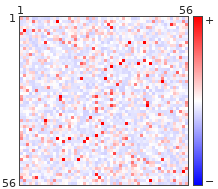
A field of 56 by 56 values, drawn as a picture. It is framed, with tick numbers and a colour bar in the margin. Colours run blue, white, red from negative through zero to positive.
Symmetry: a half turn. Average level on the scale: 50%. Histogram: skewed, a long tail of high values. Grain: fine. Seam: none. Slope: none.
